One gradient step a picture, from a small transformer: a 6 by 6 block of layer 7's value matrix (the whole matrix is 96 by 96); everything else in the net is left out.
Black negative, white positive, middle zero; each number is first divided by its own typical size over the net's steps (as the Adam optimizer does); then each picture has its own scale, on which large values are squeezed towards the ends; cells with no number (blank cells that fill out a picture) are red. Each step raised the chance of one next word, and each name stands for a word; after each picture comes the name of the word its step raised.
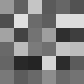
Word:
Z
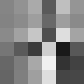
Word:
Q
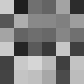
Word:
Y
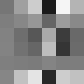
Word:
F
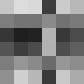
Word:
F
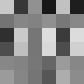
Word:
F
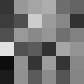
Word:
Y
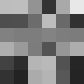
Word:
Y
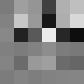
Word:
Z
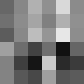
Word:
Q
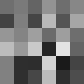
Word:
Y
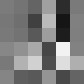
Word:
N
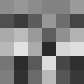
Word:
Y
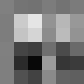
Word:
Q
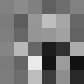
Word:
Q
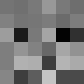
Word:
N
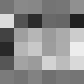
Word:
N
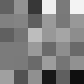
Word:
Z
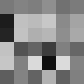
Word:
N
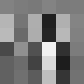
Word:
Q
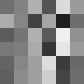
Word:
Y
